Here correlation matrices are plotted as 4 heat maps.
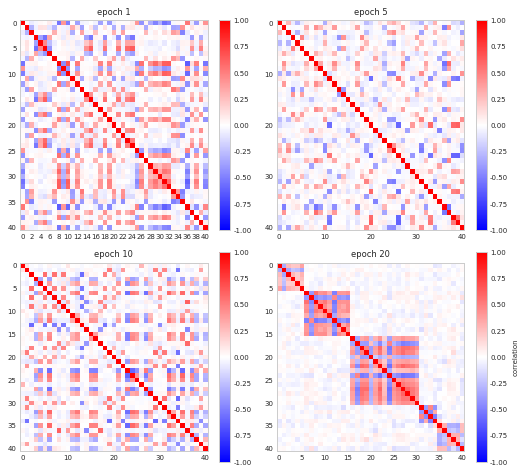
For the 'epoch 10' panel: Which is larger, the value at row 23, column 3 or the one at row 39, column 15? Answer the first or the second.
the first
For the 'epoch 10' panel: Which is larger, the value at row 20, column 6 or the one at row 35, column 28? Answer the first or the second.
the second
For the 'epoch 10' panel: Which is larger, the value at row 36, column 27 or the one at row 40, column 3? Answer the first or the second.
the second
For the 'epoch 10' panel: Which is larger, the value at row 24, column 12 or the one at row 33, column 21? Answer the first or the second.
the first
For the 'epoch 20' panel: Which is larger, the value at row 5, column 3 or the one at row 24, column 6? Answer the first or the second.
the first
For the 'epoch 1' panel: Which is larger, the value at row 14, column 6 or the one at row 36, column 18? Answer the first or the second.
the second
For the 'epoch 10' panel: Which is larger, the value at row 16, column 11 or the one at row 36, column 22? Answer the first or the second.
the first
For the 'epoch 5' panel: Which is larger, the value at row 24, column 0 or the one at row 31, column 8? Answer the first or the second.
the first
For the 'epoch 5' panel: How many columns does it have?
41
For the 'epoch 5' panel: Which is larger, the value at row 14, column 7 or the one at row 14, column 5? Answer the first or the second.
the second
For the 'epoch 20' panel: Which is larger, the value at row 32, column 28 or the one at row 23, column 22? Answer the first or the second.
the second
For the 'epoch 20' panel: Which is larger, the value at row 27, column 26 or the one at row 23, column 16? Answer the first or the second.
the first
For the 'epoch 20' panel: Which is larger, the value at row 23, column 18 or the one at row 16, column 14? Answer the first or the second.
the first
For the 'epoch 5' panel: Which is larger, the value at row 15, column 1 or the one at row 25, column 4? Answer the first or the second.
the first
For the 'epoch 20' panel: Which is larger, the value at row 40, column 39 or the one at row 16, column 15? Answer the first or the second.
the second
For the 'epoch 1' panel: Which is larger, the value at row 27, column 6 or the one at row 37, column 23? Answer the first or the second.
the second
